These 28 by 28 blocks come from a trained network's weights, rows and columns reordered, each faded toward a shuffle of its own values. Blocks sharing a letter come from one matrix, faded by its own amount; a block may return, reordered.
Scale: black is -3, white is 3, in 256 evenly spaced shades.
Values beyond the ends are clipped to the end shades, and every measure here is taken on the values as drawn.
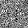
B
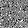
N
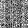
N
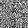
B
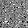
N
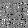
N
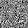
B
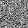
B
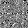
N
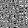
B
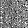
N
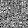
B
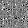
N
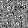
N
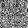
B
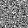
B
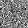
B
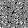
N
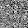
B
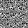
B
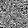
B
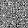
B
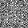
B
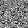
B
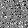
N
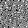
N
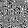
N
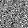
B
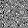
B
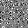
N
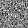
B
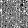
N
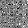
N
